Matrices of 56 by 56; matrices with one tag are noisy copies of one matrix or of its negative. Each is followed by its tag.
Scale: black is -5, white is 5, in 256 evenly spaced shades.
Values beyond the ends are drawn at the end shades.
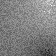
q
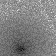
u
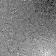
q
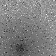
u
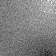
q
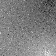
q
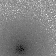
u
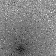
u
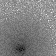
u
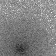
u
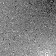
q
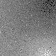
q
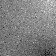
q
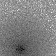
u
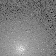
u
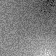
q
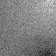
q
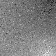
q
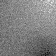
q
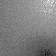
q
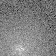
u
